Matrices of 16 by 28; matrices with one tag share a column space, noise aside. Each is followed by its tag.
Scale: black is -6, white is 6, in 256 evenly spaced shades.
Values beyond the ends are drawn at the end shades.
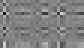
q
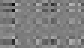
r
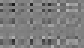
r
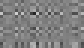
q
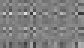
q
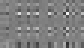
q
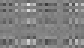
r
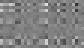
r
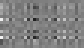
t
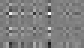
q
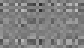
r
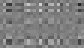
r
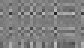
q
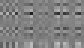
q
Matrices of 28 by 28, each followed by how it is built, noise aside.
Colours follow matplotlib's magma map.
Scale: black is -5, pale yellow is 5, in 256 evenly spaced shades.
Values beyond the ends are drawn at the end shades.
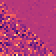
lower triangular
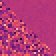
lower triangular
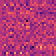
low rank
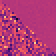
lower triangular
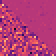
lower triangular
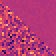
lower triangular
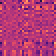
low rank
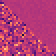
lower triangular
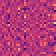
low rank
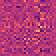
low rank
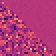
lower triangular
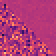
lower triangular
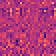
low rank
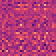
low rank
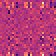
low rank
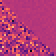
lower triangular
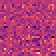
low rank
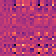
low rank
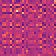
low rank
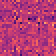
low rank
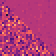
lower triangular
